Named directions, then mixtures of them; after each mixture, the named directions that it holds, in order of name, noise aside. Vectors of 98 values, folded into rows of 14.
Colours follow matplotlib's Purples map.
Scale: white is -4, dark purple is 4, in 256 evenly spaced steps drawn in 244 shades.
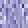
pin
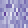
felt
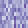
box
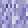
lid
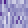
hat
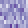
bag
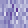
felt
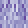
felt, lid, pin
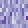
felt, lid, pin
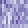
felt, hat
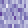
bag, box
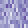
felt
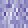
felt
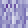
lid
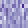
pin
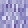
box, felt, lid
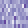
box, hat, pin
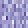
box, lid, pin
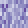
bag, hat, lid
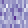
bag, box, lid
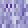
box, lid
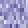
bag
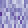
box, hat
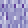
lid, pin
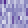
hat, lid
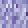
lid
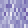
felt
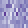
felt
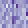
lid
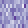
box, lid, pin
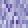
box, felt, hat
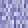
box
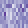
felt, pin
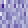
hat, lid, pin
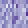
lid
